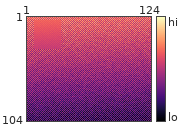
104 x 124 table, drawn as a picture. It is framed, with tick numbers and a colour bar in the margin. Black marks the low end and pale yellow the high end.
There is an overall slope up to the top. The field is checkered. An odd patch, calmer than its surroundings, sits in the top left. The top left is the smoothest part.
